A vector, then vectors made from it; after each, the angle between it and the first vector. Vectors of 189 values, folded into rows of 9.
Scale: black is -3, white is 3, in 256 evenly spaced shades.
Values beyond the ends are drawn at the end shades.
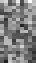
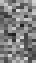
partly aligned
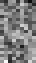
nearly opposite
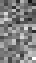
partly opposed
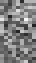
partly aligned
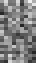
nearly parallel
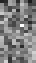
nearly opposite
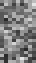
partly aligned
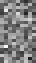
orthogonal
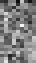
nearly opposite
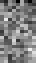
nearly opposite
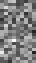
orthogonal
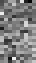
partly opposed
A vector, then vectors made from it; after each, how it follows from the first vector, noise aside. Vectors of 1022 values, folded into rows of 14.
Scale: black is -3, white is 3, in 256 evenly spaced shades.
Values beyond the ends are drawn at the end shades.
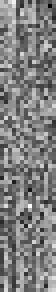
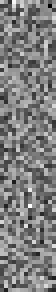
sign-scrambled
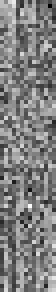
copied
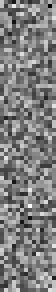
sign-scrambled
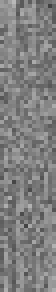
shrunk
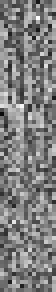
wrapped around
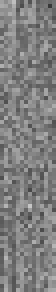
shrunk
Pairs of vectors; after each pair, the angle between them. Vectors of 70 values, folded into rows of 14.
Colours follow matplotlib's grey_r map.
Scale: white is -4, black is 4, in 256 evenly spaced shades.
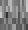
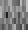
nearly parallel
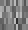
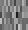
partly opposed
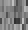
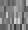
nearly opposite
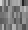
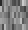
nearly opposite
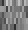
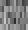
partly opposed
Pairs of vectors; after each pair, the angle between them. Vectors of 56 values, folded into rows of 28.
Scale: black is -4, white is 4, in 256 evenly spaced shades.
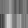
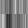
nearly opposite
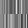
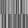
partly opposed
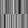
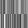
nearly opposite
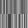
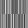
partly aligned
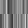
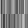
orthogonal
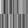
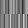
partly opposed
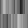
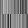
partly aligned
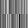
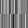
partly aligned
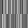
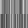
orthogonal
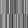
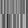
partly opposed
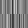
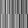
partly aligned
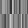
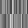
nearly parallel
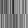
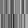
partly aligned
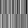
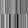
orthogonal
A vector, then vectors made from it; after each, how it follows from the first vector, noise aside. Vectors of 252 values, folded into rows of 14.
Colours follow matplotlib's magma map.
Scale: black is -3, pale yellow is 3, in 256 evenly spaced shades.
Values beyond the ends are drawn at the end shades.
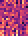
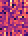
reversed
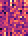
reversed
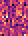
wrapped around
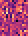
wrapped around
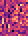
wrapped around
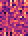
reversed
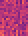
shrunk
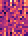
reversed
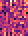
reversed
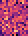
sign-scrambled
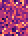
sign-scrambled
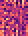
copied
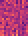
shrunk
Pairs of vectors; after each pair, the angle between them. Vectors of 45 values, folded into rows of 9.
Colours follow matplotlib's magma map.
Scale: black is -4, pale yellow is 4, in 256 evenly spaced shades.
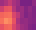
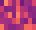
orthogonal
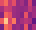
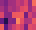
nearly opposite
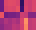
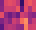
nearly parallel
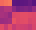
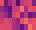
orthogonal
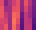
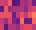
partly opposed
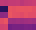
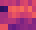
nearly parallel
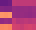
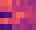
nearly opposite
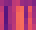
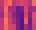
nearly opposite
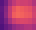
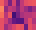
partly opposed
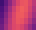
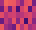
orthogonal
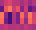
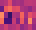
nearly parallel
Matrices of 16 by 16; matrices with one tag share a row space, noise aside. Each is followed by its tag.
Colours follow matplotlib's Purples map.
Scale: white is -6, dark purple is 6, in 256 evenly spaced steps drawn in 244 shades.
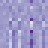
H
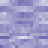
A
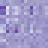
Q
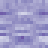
A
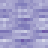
A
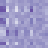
Q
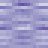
A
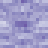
A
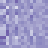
Q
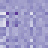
Q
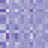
Q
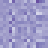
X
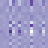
H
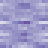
A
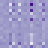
H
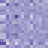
Q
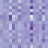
H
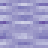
A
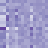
Q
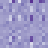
H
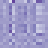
X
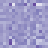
X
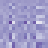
X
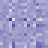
X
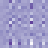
H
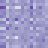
Q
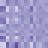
Q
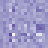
X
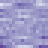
A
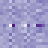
X
